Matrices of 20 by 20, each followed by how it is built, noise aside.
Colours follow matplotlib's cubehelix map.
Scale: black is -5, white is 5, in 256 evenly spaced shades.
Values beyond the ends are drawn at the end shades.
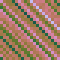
Toeplitz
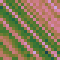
Toeplitz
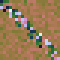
banded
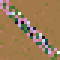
banded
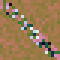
banded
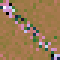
banded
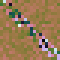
banded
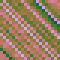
Toeplitz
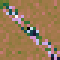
banded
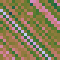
Toeplitz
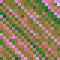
Toeplitz
